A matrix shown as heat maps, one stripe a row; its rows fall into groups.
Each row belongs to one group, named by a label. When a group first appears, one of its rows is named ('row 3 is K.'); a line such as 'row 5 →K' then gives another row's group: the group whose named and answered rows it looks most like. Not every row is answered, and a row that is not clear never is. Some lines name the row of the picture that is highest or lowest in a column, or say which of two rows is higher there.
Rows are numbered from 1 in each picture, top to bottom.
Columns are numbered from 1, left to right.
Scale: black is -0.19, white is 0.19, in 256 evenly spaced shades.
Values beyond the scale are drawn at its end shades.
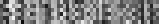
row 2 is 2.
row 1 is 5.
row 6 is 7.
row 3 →5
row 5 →5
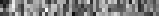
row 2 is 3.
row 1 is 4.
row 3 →3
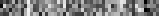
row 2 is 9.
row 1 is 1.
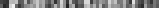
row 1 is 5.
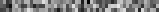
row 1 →7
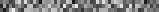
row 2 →9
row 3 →3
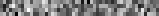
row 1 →7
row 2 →3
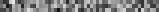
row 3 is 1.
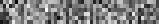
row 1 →9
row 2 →1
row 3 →3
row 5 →1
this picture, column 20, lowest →5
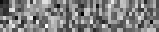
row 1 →1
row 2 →1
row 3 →5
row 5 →9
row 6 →2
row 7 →3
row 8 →9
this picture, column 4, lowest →4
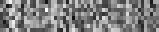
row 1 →2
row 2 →7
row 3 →3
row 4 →2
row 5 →3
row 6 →3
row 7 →5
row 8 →2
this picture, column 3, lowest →2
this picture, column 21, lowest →8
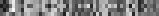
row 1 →3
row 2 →4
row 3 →3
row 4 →3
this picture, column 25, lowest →4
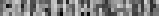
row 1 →2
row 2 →7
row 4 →7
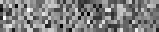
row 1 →3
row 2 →9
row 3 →1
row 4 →7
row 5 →9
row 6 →4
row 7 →7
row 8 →9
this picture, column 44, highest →1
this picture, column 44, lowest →6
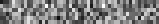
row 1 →4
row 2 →4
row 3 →9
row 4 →2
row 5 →1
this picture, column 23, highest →6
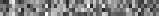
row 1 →5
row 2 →4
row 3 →7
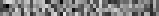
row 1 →7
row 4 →7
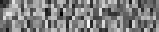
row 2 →3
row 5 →9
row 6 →4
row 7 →4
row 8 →2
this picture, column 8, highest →5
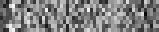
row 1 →2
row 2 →5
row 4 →1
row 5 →4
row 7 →2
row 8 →5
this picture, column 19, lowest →3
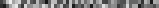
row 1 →2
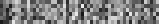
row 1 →2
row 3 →2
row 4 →9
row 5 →2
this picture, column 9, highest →6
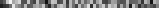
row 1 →2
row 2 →4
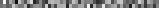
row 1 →9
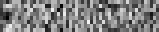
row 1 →2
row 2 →7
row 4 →1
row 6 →4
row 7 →2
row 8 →7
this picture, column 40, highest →1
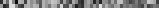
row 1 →9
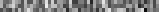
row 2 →3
